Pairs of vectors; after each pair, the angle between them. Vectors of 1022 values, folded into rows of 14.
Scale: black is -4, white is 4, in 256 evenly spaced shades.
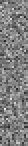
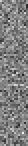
orthogonal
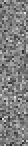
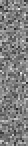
orthogonal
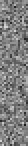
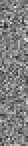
nearly opposite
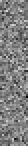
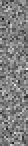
partly aligned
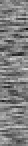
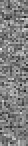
partly opposed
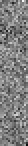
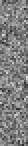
partly aligned
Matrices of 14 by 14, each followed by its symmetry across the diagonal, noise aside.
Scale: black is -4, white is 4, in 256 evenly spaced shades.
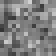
antisymmetric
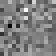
antisymmetric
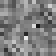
antisymmetric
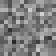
antisymmetric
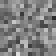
antisymmetric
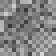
symmetric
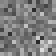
symmetric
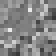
symmetric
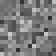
symmetric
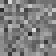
antisymmetric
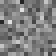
symmetric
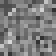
symmetric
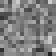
antisymmetric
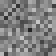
symmetric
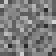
symmetric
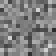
symmetric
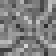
antisymmetric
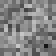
symmetric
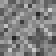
symmetric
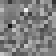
antisymmetric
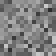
symmetric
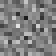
antisymmetric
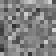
antisymmetric
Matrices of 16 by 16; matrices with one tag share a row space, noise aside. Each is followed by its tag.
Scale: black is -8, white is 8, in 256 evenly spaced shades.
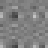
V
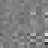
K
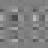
V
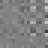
K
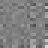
K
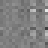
K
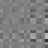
K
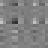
V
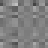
V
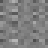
V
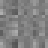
V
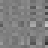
K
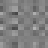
V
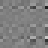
K
